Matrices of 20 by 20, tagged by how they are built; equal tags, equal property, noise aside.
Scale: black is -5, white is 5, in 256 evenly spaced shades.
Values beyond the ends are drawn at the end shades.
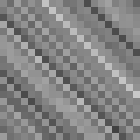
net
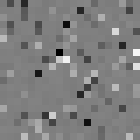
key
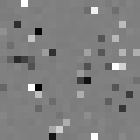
key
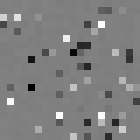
key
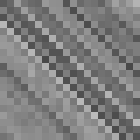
net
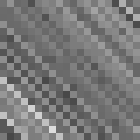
net
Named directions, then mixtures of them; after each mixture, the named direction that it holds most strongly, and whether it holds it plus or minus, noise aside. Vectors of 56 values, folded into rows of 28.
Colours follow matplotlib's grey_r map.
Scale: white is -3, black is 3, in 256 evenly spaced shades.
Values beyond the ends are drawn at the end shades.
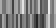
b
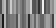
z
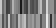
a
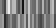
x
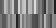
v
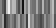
x, plus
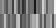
v, minus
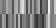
b, plus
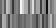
a, minus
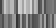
v, plus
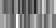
v, minus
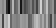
a, plus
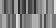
v, minus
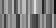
v, plus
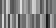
a, minus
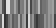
x, plus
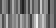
b, minus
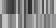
v, minus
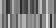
a, plus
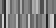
z, minus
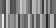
z, minus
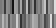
v, minus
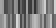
v, minus
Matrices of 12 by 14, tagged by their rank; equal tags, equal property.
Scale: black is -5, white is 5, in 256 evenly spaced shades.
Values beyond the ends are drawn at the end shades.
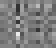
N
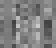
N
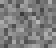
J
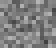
J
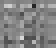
N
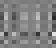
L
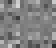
N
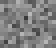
J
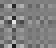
L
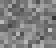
J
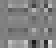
L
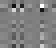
L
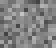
J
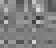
N
